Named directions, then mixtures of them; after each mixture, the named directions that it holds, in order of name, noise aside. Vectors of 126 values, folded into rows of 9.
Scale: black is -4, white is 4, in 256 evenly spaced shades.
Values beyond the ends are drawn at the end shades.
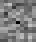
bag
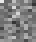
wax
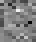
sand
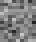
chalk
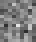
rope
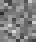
chalk, sand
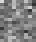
rope, wax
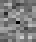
bag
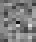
bag, rope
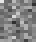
wax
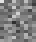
wax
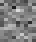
bag, sand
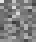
wax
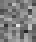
rope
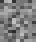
chalk, wax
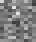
wax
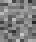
chalk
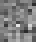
bag, rope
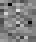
bag, sand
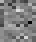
sand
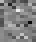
sand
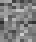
chalk, sand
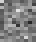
sand, wax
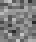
chalk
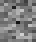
bag, sand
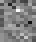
sand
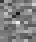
bag, wax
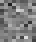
rope, sand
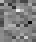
sand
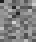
wax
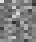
wax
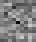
bag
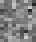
rope, wax
